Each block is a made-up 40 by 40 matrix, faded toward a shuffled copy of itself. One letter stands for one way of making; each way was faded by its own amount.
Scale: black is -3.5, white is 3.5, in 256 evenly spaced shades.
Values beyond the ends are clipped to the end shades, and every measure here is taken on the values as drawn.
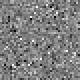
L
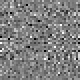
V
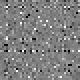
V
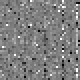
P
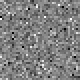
L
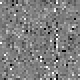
P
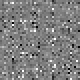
P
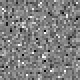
L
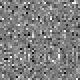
P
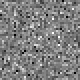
L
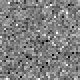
L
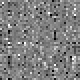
P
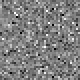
L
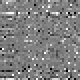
V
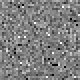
L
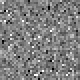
L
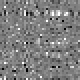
V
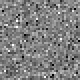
L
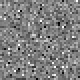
L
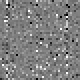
P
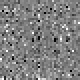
P
